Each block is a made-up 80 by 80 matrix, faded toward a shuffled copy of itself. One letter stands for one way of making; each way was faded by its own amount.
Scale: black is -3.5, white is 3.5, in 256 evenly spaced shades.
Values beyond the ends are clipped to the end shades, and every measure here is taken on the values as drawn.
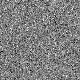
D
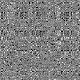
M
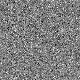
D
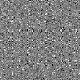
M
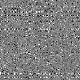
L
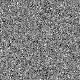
D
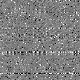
L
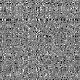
M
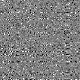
L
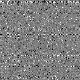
L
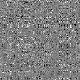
M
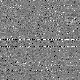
L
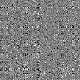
M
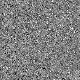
D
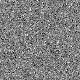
D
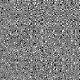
M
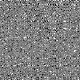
L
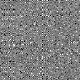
M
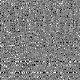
L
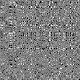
M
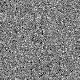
D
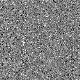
D
